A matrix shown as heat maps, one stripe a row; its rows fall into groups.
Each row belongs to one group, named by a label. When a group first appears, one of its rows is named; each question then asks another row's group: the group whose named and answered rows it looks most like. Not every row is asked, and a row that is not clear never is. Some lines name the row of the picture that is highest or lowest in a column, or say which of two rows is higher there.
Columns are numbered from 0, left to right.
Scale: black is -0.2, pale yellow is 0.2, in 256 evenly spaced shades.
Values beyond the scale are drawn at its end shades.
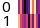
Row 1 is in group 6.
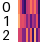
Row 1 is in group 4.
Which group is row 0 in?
6
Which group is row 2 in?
6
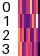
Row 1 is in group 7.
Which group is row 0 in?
6
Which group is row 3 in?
6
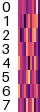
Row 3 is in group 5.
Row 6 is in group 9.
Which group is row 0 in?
7
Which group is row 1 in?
7
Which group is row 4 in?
6
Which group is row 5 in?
5
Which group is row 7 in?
5
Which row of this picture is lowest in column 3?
1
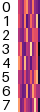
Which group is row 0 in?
5
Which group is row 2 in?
5
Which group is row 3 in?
6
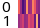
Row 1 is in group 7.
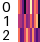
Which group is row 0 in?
6
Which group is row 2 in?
5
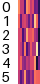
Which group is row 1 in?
9
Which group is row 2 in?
5
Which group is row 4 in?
6
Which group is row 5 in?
9
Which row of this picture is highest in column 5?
0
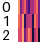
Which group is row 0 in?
9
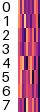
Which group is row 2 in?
5
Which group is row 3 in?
5
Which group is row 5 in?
6
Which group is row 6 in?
6
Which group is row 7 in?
5
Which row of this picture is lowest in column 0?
7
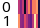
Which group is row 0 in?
7
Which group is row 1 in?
9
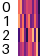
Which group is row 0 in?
6
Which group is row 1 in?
4
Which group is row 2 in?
7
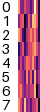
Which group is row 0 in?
9
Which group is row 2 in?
6
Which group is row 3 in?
7
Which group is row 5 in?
6
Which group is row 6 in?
6
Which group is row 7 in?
9
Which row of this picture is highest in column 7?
1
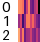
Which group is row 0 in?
4
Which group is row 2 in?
4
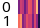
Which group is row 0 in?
7
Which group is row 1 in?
6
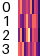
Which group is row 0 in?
6
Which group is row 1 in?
5
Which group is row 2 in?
5
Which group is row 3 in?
4
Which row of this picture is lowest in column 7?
0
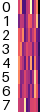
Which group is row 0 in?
6
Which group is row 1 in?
7
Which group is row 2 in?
4
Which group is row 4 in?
6
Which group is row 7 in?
9
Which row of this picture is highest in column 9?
1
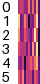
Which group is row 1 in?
9
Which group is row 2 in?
9
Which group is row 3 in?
7
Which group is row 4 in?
7
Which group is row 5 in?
4
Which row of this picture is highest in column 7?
3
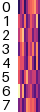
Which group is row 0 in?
7
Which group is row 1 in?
9
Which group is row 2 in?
4
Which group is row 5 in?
5
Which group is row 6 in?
4
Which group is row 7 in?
5
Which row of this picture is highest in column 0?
6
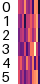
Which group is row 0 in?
9
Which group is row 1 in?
7
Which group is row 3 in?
9
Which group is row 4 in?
5
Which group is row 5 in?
7
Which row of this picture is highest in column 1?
4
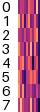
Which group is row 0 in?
7
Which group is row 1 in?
4
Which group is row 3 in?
6
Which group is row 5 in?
6
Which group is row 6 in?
4
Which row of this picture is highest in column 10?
6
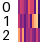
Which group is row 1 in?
7
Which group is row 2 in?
4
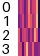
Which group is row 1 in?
7
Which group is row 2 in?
9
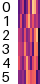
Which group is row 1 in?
5
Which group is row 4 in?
5
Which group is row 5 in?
5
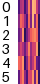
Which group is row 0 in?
7
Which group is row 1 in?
7
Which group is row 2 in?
7
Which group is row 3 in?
7
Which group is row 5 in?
7
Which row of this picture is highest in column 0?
4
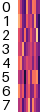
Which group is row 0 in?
5
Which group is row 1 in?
6
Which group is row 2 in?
9
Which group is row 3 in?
4
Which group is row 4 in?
6
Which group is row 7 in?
5
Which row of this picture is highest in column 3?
2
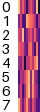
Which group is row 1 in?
5
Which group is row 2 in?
4
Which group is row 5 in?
5
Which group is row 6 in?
5
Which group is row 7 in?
5
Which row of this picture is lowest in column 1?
4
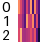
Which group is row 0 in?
6
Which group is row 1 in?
5
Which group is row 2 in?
6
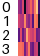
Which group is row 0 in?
7
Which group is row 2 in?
5
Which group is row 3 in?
4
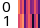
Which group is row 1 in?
4
